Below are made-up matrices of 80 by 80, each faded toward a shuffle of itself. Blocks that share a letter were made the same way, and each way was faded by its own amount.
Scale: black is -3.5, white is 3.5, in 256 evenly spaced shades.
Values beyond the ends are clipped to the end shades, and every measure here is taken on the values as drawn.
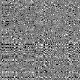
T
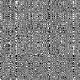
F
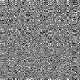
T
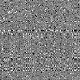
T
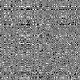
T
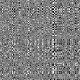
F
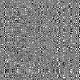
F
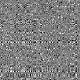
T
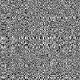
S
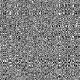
S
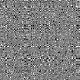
T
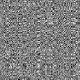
S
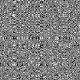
T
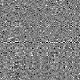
T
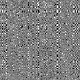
F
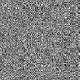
S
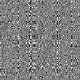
F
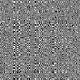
F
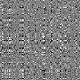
F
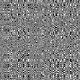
F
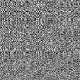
S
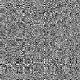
S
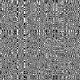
F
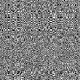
S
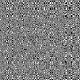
F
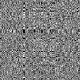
S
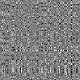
F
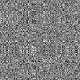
S
